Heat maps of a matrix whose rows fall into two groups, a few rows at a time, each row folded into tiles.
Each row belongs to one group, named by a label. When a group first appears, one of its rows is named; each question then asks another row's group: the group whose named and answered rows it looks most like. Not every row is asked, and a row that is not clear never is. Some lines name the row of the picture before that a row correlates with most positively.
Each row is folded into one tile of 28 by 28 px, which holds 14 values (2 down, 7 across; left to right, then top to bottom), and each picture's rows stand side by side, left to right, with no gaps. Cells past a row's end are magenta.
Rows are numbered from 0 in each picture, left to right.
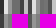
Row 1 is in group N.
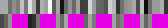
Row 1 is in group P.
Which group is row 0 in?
P
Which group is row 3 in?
N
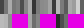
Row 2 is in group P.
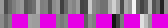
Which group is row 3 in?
N
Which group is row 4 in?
P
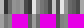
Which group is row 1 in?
N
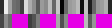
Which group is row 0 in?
N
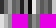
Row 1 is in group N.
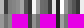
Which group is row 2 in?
N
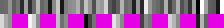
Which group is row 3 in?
P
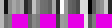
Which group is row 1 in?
N
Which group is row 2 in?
N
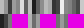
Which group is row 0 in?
P
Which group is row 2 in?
N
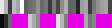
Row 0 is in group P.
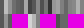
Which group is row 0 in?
N
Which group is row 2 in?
P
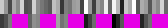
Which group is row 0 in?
P
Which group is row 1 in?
N
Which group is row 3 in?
P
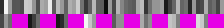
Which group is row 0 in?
N
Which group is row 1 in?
P
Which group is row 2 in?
P
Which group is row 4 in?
N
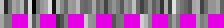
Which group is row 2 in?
P
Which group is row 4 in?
P
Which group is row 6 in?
N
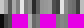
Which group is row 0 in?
P
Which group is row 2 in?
N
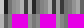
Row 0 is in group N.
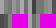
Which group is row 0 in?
P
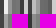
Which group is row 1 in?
N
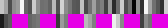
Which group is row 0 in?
P
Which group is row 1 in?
N
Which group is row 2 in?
N
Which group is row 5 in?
N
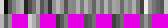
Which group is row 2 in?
P
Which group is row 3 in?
P
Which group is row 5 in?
N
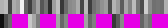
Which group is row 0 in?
P
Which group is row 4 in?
P
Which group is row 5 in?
N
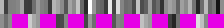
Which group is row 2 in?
P
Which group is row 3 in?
N
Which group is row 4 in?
N
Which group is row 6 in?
P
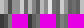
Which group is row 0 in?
P
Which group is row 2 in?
N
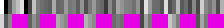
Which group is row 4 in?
N
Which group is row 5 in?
N
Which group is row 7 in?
N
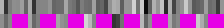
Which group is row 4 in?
P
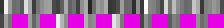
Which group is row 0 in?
N
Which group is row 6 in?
N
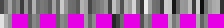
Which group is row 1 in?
N
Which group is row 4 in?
P
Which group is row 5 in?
N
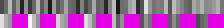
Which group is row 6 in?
N
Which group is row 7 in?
P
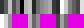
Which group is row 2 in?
N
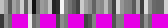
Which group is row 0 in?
P
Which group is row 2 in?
N
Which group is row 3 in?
P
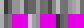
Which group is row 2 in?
P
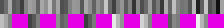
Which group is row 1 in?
P
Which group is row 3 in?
P
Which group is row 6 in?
N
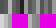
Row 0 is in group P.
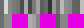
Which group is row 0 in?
N
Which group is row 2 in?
N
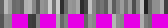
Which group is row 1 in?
P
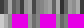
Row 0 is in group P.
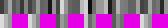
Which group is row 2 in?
N
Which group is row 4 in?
N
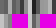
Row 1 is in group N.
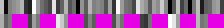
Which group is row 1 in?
N
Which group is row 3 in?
N
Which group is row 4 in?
N
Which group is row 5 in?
P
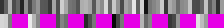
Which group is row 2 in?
N
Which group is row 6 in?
P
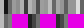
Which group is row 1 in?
P
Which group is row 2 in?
P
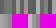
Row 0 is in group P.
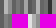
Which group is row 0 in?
N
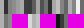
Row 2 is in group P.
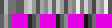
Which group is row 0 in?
N
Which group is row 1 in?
P
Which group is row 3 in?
P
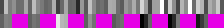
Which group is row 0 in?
N
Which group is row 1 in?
N
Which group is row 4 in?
P
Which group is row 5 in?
P
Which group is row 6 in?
P
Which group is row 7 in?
P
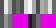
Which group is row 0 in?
N
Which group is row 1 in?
P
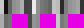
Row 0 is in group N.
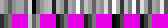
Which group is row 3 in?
P
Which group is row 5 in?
P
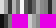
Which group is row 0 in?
P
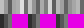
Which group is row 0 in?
P
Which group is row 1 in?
P
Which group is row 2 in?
P
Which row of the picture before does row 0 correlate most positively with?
0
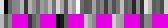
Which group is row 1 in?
P
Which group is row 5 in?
N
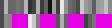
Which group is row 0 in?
N
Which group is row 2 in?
N
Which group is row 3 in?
P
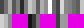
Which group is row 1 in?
P
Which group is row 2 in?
N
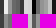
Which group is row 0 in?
N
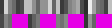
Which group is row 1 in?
P
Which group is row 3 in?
N
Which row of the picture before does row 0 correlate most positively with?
0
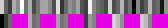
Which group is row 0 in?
P
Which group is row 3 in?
N
